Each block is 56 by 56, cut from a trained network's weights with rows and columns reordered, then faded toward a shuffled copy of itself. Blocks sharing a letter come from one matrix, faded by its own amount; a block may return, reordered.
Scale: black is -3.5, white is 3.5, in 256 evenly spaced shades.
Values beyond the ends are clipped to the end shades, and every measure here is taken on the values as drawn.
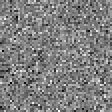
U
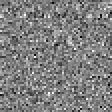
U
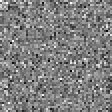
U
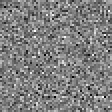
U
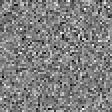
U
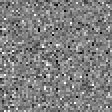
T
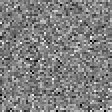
U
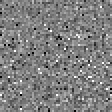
T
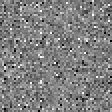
T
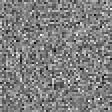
U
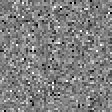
T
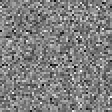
U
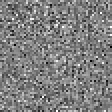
U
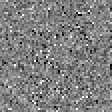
T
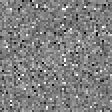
T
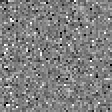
T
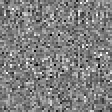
U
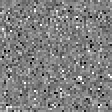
T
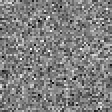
U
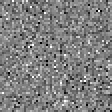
T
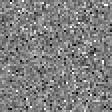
T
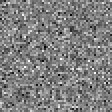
U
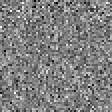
U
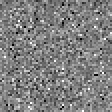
T
